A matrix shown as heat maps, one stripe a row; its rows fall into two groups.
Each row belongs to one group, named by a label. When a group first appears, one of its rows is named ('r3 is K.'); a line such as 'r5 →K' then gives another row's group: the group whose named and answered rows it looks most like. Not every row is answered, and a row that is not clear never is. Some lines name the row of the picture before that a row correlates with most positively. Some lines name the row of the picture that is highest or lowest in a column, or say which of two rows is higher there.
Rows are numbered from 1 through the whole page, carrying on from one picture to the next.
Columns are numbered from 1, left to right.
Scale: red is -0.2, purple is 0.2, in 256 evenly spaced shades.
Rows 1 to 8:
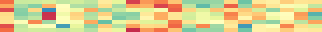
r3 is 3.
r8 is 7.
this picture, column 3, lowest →6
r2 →7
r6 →3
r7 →7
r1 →7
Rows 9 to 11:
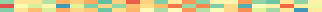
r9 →3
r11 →3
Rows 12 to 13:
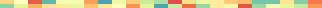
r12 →3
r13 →3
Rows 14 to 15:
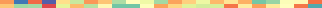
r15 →7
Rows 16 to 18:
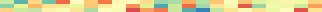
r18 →7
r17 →3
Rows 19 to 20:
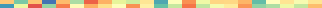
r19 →3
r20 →3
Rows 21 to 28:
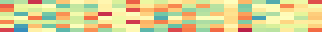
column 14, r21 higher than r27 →Yes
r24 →3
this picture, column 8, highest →28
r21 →3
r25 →3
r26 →7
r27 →3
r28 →3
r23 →7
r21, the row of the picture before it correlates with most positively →20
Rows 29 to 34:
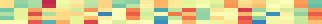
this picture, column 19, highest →34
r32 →3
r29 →7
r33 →3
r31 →3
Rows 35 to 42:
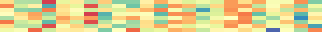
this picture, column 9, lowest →39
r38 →3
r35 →7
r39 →3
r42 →3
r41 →7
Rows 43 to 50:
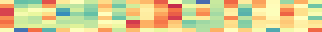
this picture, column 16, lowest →50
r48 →7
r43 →7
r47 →7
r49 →7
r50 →3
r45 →7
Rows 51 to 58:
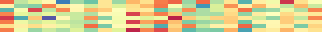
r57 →3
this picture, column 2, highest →55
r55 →3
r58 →7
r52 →7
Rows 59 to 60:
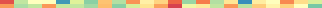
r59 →7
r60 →7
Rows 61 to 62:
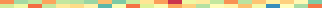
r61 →7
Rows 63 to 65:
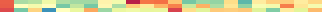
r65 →3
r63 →7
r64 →7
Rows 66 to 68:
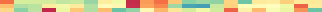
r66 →7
